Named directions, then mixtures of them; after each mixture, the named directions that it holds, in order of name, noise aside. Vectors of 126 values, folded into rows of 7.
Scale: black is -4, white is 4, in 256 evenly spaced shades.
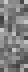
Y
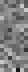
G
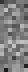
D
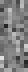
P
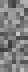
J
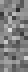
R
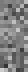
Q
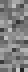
G, J, Y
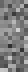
Q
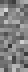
D, J, Q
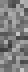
J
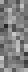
P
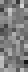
G, P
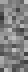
P, R, Y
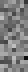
J, R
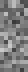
J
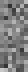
Q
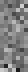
G, Q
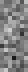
Q, R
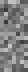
D, J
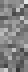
Q, Y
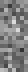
Q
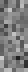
P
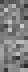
D, P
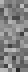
G, Q, R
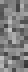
P, R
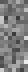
P, Q, Y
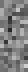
P, R, Y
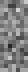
J, Q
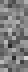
J, Q, R
